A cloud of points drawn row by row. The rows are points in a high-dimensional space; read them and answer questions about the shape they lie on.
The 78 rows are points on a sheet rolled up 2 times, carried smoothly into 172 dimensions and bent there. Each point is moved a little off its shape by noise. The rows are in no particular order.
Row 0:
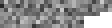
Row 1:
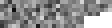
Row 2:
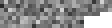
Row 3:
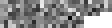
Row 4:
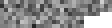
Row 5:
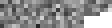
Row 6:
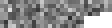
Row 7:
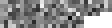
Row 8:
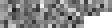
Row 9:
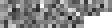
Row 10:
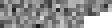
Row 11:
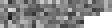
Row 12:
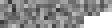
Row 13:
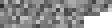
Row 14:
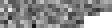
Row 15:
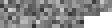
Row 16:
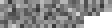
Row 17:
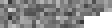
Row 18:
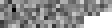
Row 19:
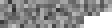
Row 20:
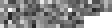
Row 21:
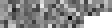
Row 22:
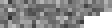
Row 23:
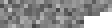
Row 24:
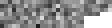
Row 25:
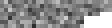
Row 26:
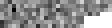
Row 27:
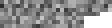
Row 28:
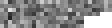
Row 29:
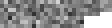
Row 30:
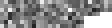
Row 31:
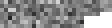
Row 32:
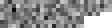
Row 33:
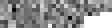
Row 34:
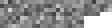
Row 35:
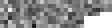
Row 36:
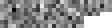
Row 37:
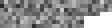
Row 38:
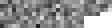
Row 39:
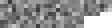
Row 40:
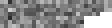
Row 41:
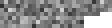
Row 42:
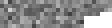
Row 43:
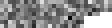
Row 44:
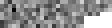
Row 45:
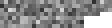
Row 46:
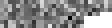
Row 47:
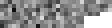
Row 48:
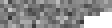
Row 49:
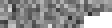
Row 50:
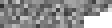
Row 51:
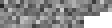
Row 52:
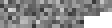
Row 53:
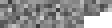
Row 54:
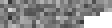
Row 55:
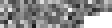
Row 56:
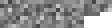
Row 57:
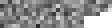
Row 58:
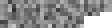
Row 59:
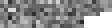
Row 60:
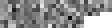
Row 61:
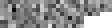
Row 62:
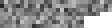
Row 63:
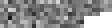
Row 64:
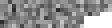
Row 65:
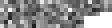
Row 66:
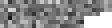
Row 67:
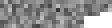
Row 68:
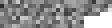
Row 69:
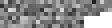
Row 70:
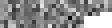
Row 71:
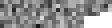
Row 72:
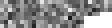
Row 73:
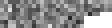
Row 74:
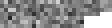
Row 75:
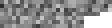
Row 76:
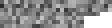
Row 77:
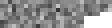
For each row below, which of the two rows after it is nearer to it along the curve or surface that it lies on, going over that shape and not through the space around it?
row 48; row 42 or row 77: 42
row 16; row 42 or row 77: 77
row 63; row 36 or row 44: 44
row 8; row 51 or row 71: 71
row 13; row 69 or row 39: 69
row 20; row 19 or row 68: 68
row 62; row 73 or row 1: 1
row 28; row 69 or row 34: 69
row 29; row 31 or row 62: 31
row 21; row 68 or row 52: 68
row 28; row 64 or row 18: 64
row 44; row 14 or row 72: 72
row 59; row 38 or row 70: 38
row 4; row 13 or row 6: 13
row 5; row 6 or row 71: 71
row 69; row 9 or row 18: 18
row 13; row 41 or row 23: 41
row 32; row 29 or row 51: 51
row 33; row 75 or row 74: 75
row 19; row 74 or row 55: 74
